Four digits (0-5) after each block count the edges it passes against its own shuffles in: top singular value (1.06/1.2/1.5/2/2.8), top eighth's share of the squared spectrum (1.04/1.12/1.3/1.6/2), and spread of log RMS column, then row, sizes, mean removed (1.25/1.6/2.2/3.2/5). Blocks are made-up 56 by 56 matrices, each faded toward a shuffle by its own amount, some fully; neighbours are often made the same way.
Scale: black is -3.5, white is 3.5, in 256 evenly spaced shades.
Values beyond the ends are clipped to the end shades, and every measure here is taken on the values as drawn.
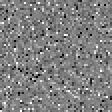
1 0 0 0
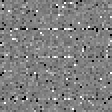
4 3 1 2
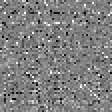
4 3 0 1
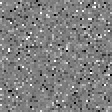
0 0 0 0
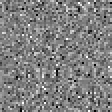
3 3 1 1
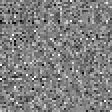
3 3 1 1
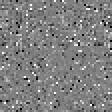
3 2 1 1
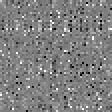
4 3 1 1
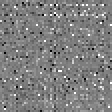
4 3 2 1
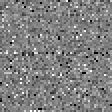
1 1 0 2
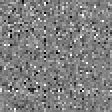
2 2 2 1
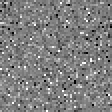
0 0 0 0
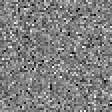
0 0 0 0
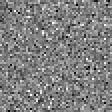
0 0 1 0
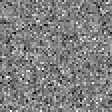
0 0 0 0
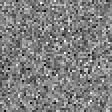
2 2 0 0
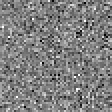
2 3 1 1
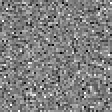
1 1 0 0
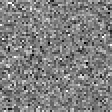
2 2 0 0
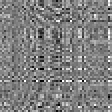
4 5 3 3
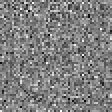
3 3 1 1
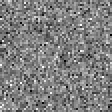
2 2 0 0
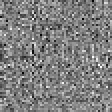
4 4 2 2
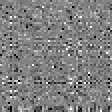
4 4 2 2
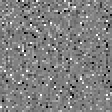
3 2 0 1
